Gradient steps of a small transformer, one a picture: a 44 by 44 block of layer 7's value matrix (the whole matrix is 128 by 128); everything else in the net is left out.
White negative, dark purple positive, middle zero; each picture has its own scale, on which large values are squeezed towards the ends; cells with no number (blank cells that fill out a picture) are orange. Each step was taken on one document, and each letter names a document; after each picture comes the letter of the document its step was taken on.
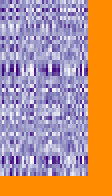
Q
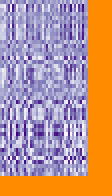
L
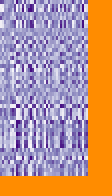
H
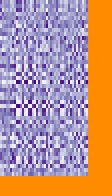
H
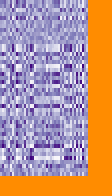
L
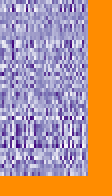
L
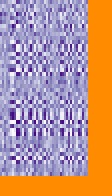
H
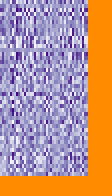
H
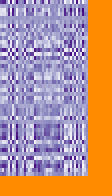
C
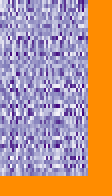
L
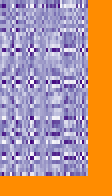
C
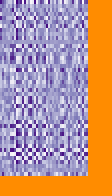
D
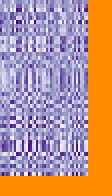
D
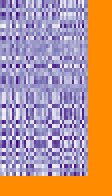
Q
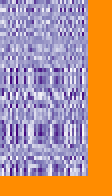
C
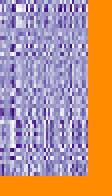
H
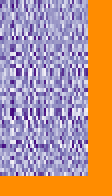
D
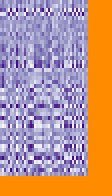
C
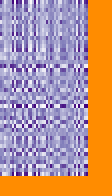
D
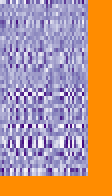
C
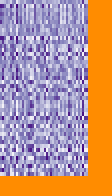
Q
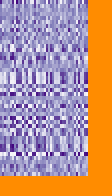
D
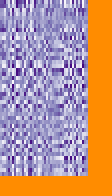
H
